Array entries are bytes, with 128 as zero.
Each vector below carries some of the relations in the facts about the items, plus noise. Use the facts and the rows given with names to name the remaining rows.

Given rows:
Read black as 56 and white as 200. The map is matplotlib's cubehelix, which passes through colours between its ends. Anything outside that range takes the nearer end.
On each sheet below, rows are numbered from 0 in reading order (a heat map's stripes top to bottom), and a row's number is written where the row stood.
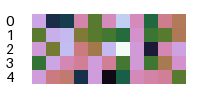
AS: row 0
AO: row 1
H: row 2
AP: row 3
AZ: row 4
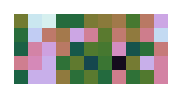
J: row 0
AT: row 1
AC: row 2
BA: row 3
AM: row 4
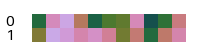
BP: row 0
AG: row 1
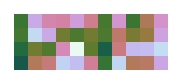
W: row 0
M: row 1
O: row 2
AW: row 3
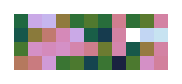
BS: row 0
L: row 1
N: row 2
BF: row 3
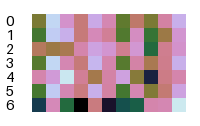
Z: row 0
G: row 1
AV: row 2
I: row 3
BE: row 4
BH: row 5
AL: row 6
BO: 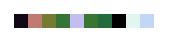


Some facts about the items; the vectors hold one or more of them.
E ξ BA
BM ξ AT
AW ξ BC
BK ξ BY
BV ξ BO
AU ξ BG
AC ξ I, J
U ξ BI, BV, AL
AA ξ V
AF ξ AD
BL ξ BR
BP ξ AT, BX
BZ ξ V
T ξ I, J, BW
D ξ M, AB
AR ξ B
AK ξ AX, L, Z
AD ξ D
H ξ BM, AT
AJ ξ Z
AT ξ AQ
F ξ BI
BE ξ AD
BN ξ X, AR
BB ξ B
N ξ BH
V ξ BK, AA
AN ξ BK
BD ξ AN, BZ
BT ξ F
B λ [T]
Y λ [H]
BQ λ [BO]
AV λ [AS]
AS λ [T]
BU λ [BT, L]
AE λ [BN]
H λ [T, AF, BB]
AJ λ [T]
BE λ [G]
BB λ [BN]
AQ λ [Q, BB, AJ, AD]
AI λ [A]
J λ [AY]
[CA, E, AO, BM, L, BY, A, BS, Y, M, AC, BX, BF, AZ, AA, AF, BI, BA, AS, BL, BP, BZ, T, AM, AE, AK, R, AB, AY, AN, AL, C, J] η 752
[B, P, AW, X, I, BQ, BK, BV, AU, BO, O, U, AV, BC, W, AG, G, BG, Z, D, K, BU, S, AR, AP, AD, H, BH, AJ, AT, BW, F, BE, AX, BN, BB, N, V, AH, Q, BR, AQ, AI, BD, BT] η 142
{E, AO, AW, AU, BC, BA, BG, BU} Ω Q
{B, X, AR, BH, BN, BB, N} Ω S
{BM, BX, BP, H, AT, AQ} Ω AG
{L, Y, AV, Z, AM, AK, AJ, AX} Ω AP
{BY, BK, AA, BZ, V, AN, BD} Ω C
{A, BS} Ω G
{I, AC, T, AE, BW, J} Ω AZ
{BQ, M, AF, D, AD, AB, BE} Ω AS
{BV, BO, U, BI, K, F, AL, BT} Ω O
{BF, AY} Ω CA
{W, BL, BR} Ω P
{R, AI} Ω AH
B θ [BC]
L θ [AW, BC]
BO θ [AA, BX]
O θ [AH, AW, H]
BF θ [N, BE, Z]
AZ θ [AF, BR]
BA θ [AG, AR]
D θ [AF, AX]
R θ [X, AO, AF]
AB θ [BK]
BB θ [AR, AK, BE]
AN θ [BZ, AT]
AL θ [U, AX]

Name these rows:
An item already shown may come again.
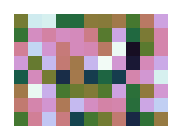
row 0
J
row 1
AU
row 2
BT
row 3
H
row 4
AB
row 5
BI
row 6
AQ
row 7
AK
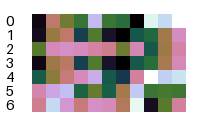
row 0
BO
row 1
AN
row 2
N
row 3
AN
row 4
L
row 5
AF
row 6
BT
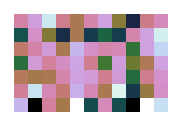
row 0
BE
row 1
AB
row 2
AQ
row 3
AH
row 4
AV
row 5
F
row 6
BB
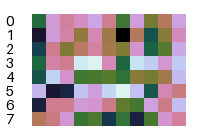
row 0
AH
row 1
BK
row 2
U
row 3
BC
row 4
BX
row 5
AJ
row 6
BV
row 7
BF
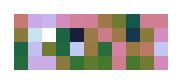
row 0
AR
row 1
Y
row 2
AX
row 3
BM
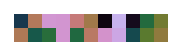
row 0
BD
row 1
T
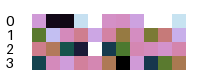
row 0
B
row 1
AD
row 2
D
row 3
V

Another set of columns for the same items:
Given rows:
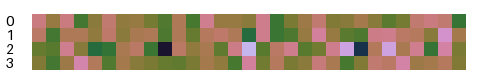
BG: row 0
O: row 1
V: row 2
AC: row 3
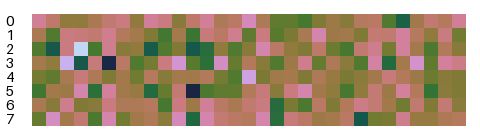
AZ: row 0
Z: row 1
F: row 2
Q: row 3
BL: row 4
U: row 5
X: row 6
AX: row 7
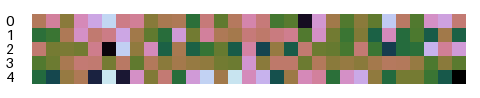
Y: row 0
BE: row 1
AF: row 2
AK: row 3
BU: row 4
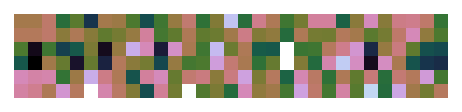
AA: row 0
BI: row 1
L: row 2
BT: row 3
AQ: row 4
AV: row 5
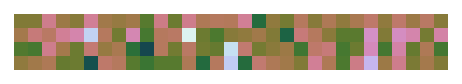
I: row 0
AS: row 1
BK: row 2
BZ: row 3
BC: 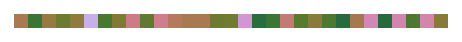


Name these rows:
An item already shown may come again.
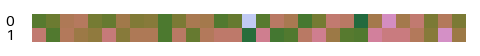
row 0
AN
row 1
O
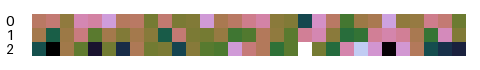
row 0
J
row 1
AW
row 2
BT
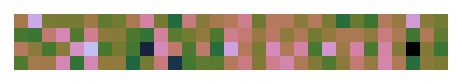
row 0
AL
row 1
BV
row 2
AR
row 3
U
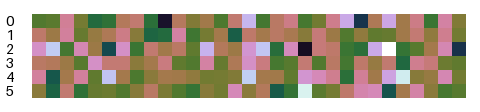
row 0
V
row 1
AJ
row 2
AE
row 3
AB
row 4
BM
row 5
BO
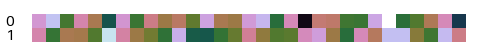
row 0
AE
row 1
H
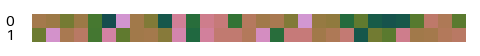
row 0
D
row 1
AX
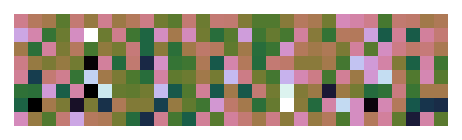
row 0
AO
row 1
B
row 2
G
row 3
BN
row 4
AT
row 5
AD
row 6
BT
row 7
BB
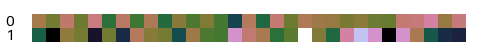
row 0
T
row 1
BT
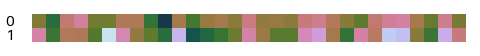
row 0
BD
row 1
H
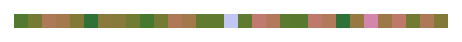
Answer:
AN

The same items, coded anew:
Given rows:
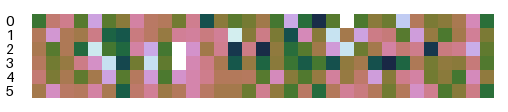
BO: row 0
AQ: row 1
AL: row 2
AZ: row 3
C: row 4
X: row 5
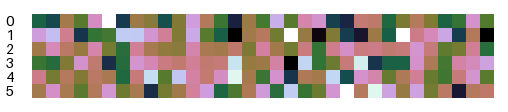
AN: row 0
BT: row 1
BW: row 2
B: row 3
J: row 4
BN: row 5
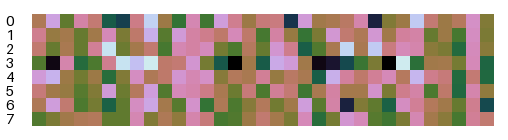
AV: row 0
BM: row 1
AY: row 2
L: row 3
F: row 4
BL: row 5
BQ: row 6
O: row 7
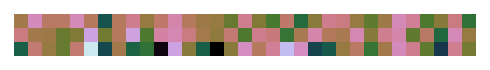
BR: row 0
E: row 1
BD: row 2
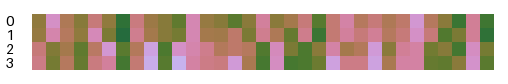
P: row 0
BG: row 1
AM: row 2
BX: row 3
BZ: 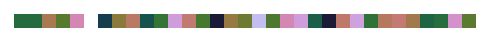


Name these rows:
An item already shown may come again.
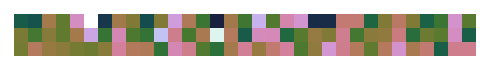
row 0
AN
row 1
BF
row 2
AW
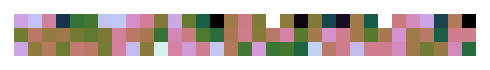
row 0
BT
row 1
AW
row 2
BI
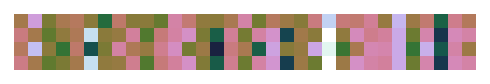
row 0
AJ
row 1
T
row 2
U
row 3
T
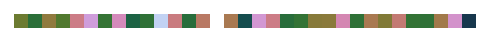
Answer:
BA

